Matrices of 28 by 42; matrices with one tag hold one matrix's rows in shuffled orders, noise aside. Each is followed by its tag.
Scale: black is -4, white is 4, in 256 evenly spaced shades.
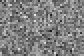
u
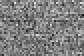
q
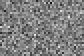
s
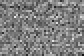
q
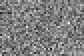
s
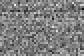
q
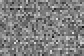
q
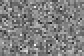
u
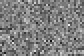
s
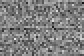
q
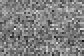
q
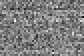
q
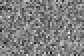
s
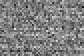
q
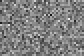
s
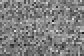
q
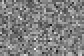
u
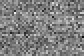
q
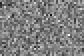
s
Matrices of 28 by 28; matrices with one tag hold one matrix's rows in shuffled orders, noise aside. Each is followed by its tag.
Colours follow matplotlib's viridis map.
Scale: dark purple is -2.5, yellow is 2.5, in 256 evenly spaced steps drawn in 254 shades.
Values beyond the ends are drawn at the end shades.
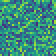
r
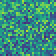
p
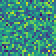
r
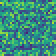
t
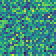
p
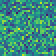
p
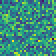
r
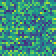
t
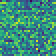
t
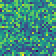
t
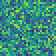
r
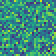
r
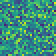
r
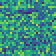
t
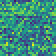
t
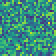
r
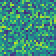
p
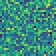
r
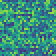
t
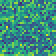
t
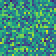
p
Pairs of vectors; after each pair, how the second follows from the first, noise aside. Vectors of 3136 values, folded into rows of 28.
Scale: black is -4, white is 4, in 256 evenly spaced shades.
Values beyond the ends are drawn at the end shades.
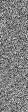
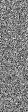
sign-scrambled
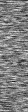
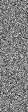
shuffled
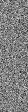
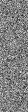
sign-scrambled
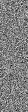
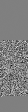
partly zeroed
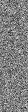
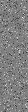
partly zeroed
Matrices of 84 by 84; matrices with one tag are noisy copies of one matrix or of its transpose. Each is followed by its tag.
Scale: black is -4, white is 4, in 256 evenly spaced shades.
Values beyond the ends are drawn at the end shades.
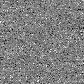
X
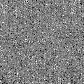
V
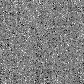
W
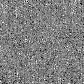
V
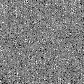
V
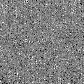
V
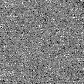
V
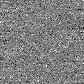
X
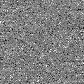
X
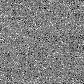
W
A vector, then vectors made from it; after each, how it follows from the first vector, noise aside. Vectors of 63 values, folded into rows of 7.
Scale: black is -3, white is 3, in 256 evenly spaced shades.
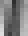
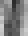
copied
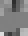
partly zeroed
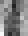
copied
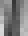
copied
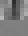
partly zeroed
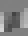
partly zeroed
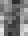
copied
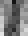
copied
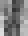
copied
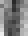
copied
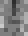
partly zeroed
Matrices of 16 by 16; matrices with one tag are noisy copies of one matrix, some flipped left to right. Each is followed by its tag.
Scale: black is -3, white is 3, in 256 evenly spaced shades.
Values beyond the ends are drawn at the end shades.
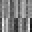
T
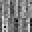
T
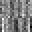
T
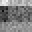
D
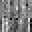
T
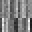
T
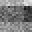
D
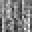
T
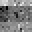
D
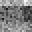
D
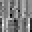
T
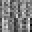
T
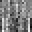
T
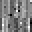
T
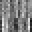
T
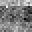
D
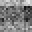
D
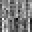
T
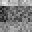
D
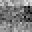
D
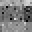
D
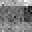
D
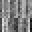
T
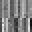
T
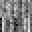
T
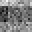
D
